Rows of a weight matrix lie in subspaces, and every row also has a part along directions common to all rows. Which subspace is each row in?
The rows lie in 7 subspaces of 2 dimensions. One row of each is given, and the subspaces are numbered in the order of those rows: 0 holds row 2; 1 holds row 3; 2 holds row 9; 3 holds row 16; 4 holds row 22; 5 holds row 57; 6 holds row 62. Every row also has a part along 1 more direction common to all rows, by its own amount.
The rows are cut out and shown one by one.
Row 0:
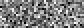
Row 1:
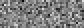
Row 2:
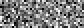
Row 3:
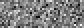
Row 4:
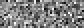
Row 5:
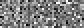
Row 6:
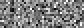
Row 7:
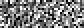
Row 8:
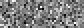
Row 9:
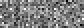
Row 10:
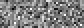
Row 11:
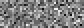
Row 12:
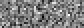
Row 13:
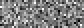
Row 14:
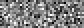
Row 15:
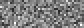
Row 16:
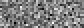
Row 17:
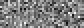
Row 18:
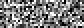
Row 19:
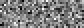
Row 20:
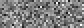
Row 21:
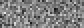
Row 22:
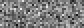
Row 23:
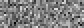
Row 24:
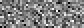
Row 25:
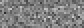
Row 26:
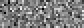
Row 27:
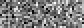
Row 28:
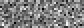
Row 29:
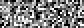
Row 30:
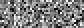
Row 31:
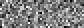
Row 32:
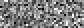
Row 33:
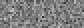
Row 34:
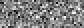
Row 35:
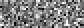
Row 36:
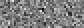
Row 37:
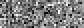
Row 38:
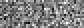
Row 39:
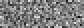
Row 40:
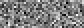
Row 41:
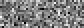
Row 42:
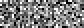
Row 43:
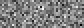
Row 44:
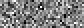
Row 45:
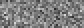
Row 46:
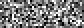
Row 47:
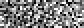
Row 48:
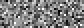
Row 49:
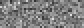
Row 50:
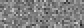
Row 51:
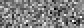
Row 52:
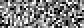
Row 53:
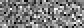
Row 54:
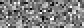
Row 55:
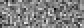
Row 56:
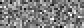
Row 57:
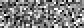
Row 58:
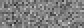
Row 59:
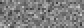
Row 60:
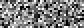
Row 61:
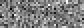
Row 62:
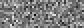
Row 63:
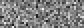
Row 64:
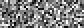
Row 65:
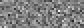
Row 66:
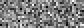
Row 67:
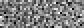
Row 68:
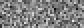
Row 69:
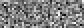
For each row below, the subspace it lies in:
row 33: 3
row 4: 3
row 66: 4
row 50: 3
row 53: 0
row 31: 5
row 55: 5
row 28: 5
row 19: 4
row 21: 5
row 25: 0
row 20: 6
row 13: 0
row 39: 2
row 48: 5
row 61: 2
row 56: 1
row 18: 6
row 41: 0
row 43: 6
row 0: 3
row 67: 2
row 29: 0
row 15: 3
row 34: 1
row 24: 2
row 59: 1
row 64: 5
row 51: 6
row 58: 6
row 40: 4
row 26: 4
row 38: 3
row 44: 6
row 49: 1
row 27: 2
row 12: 0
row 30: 3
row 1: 4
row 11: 5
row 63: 0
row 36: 4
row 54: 1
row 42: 2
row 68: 5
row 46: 6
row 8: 6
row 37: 2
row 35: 0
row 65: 2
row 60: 5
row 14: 3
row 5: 2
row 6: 3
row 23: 6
